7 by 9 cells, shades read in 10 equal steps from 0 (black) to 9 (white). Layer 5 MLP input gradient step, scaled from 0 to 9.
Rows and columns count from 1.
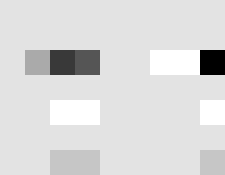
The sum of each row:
72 72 53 72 75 72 69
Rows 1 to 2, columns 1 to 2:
8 8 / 8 8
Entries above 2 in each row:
9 9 7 9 9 9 9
